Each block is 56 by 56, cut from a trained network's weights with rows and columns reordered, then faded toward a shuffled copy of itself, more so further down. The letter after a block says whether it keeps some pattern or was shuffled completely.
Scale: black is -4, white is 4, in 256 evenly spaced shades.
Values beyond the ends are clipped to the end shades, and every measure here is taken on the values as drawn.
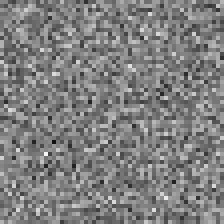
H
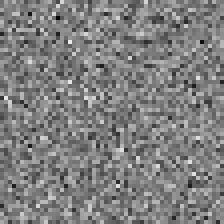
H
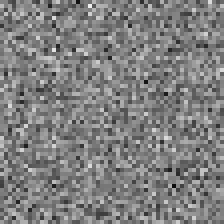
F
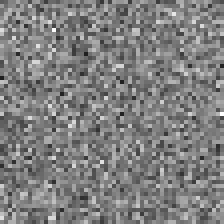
F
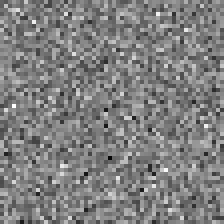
H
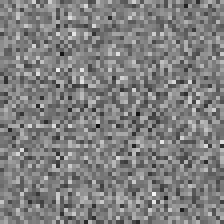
F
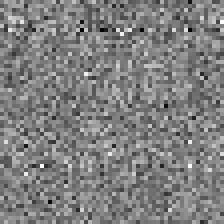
F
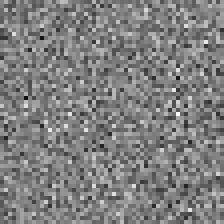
F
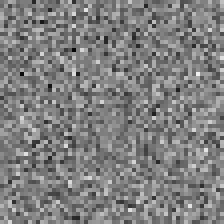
H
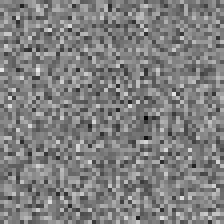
F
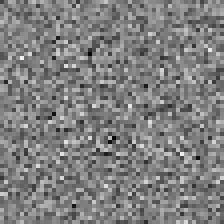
F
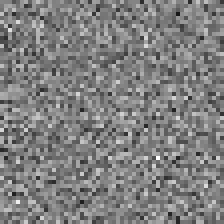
F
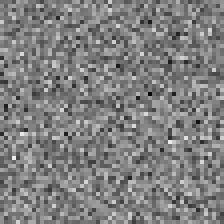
H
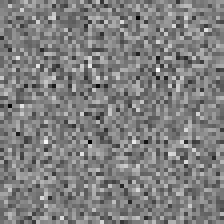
F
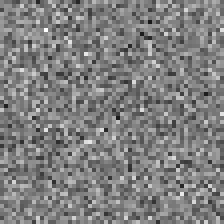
H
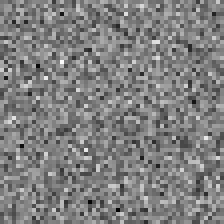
H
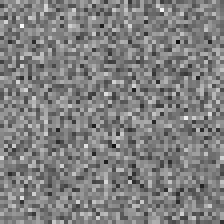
H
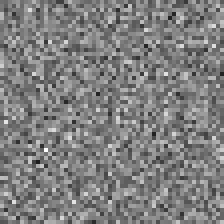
F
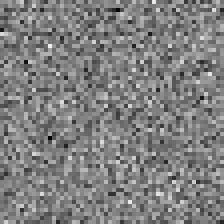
F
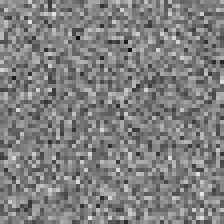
F
